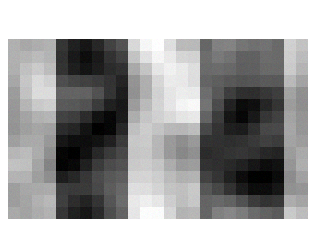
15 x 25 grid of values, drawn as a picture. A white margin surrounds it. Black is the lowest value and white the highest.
No overall slope runs across the table. Overall the values sit about 50% of the way up the scale. No lone cell stands out from its neighbours. Stripes running up and down repeat 2 times from left to right.
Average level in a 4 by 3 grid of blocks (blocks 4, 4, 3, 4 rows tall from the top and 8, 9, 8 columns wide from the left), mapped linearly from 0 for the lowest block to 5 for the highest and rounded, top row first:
2 5 3 / 2 4 0 / 1 3 0 / 2 5 1
